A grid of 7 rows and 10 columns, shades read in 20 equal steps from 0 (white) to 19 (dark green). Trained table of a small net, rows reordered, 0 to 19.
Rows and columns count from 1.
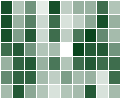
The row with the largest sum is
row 5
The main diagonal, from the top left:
18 8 17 6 14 10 7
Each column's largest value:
18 17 17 8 18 10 19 19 18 15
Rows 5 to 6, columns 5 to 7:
14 6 15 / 5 10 7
